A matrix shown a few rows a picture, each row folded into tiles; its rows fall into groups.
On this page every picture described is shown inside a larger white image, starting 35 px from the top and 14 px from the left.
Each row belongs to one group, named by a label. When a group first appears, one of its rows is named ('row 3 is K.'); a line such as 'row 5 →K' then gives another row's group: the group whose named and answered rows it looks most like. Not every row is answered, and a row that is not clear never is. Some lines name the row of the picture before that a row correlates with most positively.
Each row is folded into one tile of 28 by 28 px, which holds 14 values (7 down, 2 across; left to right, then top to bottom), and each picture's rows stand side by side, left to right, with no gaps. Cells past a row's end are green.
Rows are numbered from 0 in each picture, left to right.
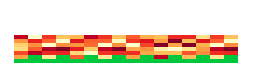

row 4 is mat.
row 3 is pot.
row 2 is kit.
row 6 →mat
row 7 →pot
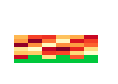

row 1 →pot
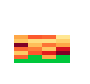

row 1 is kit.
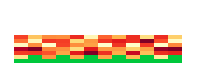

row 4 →mat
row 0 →pot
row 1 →mat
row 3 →mat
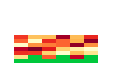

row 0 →pot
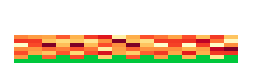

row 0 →mat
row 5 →mat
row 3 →mat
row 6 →mat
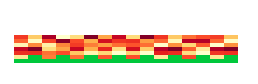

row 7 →pot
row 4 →kit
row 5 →pot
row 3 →kit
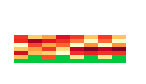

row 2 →pot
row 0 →mat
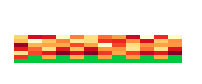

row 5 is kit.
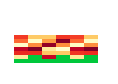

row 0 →pot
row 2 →pot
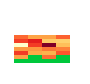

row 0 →mat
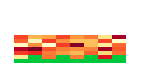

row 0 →pot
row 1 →mat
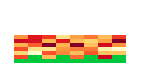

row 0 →kit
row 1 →mat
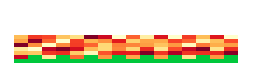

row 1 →pot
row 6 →pot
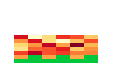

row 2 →mat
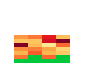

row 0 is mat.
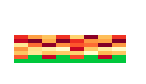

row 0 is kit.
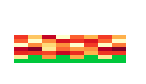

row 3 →pot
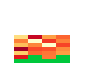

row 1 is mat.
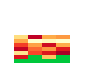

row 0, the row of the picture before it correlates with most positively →0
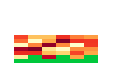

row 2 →mat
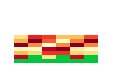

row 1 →pot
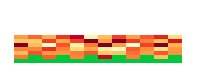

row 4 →mat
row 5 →mat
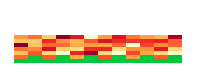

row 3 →kit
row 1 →kit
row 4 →mat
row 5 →kit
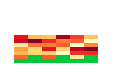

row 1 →kit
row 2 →pot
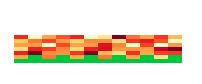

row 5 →pot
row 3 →kit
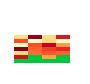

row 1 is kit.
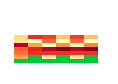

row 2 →pot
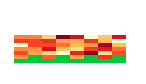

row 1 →kit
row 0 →mat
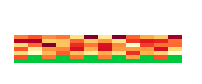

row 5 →kit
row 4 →mat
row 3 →kit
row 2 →kit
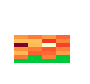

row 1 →mat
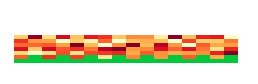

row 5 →kit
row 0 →kit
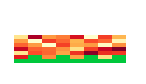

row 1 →mat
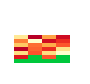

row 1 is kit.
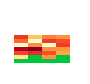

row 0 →pot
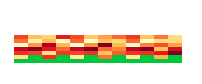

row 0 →pot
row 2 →pot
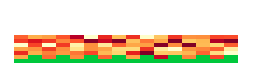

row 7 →kit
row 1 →mat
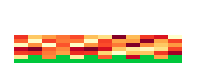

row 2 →pot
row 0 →pot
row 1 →mat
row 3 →kit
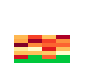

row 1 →kit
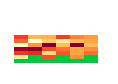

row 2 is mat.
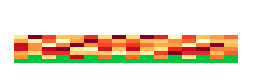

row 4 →kit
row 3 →kit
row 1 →pot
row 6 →pot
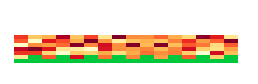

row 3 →kit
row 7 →mat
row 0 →pot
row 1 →kit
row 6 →kit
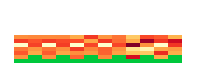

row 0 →mat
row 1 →mat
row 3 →mat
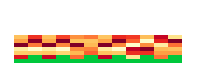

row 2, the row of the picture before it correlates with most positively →4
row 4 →pot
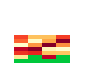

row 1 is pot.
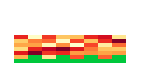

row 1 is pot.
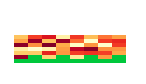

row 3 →mat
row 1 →mat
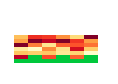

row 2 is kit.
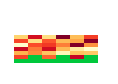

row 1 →kit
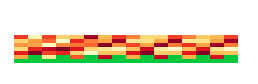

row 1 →pot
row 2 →kit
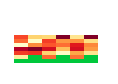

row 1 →kit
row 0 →pot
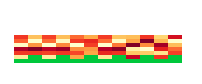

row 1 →pot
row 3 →pot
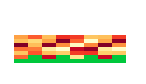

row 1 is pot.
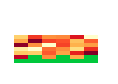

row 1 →mat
